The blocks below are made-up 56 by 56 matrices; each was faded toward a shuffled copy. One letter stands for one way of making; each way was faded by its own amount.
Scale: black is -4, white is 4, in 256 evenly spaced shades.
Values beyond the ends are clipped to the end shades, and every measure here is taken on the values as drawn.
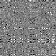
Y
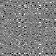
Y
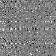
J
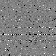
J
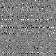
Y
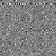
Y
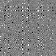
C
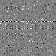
J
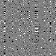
C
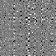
C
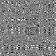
Y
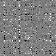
C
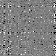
C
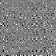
C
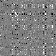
C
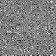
J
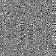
Y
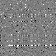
Y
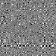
Y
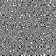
J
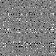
Y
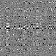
Y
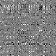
Y
